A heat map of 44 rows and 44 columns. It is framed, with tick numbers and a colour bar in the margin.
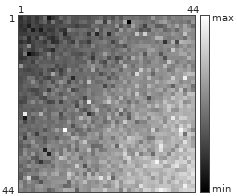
Stripes: none. Slope: up to the bottom right. Mirror symmetry: none. Ninth with the lowest average: top left.
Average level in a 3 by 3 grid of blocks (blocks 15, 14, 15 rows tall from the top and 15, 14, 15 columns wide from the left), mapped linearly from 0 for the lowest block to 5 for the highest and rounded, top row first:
0 1 3 | 1 3 4 | 2 4 5
